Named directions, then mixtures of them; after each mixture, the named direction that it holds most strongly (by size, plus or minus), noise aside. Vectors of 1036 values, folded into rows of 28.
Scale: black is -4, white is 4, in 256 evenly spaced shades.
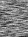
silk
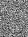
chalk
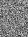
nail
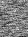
silk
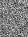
nail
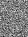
chalk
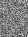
nail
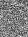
nail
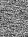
chalk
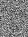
chalk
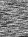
silk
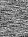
silk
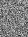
nail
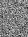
nail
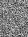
nail
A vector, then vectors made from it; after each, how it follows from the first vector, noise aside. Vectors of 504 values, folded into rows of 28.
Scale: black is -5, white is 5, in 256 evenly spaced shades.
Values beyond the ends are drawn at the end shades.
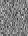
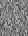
wrapped around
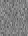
shrunk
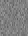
shrunk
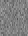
shrunk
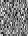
scaled up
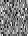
scaled up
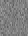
shrunk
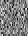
scaled up
